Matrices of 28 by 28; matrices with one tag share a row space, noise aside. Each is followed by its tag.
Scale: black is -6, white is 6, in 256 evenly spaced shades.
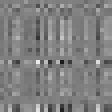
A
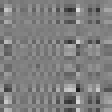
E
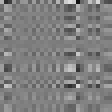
E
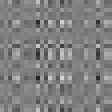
A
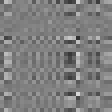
E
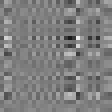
E
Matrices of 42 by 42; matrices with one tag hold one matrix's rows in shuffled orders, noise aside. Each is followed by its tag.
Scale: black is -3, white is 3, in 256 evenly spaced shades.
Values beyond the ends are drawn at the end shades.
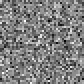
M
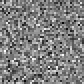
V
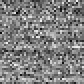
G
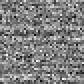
G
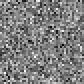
V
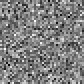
V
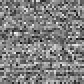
G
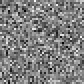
V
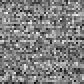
G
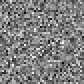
V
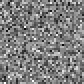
V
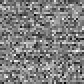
G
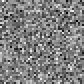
M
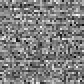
G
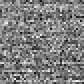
G
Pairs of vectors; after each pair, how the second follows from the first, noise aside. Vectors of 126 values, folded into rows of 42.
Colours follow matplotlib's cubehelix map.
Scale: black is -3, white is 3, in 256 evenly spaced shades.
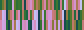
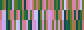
copied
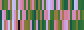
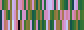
copied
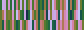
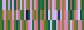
copied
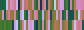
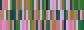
reversed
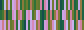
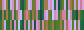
reversed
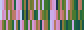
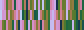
copied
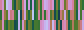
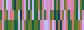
copied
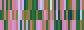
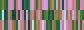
reversed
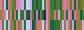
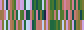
copied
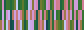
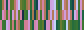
reversed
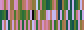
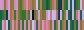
copied
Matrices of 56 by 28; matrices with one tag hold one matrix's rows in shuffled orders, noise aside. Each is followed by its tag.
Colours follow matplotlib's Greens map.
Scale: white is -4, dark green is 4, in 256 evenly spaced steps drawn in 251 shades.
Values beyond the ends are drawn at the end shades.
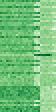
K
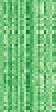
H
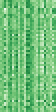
H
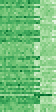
K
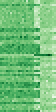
K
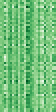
H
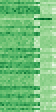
K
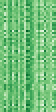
H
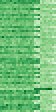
K
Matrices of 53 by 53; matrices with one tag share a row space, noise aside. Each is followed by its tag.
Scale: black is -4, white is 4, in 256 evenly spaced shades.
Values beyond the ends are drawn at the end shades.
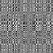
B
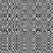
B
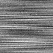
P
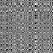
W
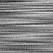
P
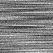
P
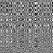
W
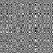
W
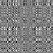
B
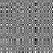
W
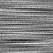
P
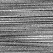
P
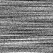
P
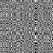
W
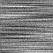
P
